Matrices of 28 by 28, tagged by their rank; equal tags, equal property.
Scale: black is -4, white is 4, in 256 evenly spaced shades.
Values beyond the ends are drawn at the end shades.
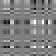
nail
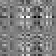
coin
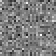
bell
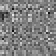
bell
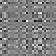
coin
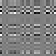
nail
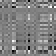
coin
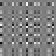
nail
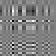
nail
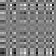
nail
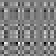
nail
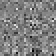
bell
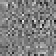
bell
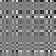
nail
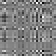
coin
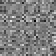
bell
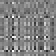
coin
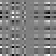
nail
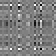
coin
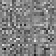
bell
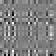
coin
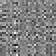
bell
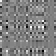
coin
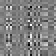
coin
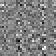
bell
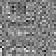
bell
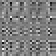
coin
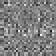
bell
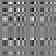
nail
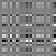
nail
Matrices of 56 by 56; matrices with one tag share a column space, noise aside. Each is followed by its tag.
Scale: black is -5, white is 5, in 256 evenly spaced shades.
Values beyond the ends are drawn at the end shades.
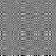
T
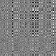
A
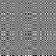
T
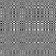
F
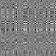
F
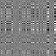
F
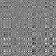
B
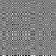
T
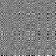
T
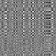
A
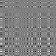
B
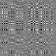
F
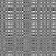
A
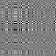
F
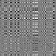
A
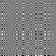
T
